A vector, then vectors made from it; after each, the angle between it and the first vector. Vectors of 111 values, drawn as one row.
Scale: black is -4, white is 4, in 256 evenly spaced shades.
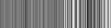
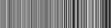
nearly opposite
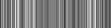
partly opposed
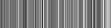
partly aligned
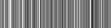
orthogonal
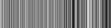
nearly opposite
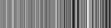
nearly opposite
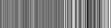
nearly parallel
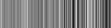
nearly opposite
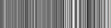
nearly parallel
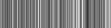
partly aligned
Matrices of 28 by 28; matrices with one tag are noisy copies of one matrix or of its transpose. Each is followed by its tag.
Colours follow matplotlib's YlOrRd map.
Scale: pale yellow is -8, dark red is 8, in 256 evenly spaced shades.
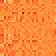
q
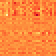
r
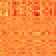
r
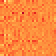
q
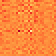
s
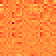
q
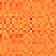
s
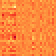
r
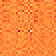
s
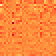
q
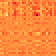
r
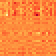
r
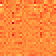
q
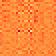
s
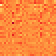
q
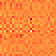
s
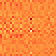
s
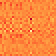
s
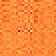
s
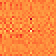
s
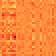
r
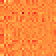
q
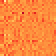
q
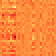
r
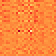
s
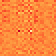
s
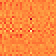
s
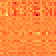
r
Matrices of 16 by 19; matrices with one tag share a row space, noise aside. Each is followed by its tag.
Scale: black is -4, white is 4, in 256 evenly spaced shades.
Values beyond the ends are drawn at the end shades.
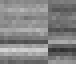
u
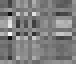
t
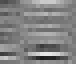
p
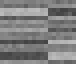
u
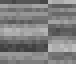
u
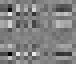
t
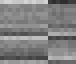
u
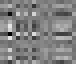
t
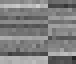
u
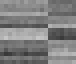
u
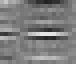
p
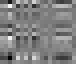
t
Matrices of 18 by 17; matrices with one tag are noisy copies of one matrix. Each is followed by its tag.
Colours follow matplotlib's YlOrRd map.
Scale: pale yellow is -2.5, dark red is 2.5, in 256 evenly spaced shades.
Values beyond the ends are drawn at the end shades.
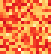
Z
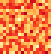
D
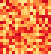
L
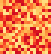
Z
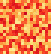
D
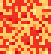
Z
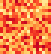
Z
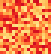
Z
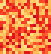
L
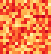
L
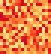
Z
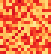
Z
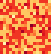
L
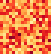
L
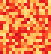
L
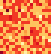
Z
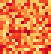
L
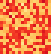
L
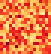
L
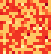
L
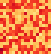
D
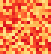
Z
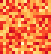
L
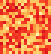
L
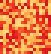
L
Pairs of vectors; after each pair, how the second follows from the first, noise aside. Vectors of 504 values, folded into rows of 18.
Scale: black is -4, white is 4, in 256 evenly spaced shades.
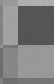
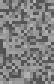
shuffled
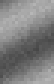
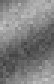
copied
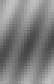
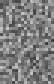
shuffled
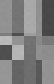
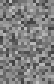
shuffled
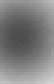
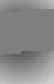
partly zeroed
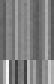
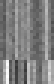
copied
